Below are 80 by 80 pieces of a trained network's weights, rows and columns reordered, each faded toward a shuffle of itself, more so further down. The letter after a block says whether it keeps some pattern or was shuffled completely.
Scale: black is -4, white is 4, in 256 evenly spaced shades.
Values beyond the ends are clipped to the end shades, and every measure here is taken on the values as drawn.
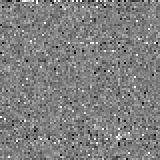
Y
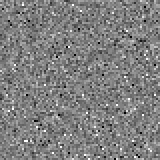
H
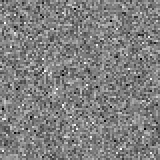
H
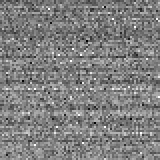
Y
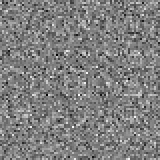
Y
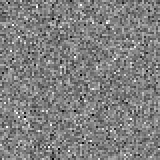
H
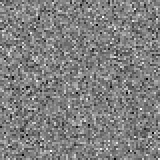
H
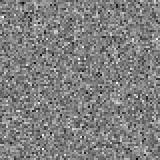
H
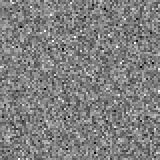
H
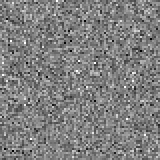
Y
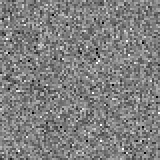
H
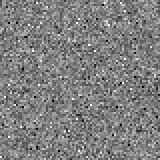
H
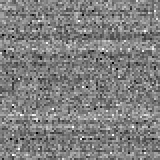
Y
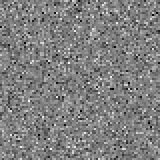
H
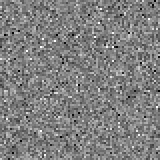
H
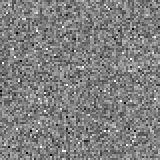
H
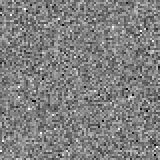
H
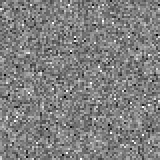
H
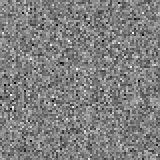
Y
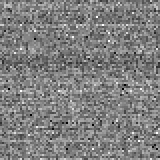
Y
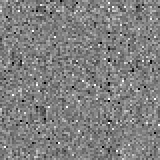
Y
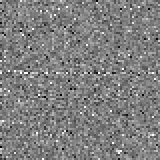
Y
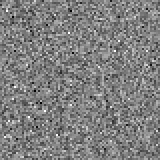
H
